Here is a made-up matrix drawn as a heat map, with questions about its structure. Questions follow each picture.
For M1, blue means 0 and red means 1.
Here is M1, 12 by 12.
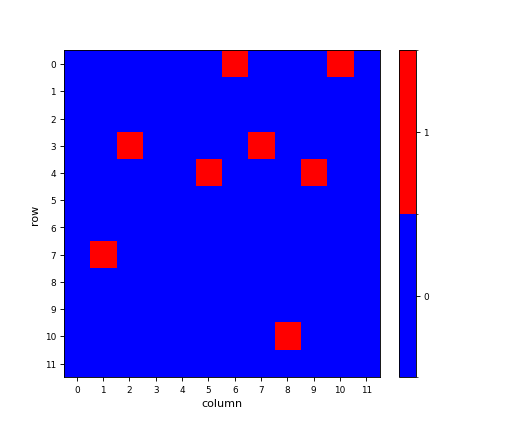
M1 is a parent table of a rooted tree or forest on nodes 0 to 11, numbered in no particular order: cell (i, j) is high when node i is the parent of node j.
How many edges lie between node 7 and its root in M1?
1
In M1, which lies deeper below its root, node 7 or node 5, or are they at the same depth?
the same depth
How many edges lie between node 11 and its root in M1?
0
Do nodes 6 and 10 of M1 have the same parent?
yes
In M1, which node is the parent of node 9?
4
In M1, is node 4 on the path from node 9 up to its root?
yes
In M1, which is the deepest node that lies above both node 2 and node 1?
3
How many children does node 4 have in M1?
2
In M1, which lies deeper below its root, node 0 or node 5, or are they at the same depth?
node 5
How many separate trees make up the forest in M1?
4
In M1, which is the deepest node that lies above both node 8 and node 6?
0
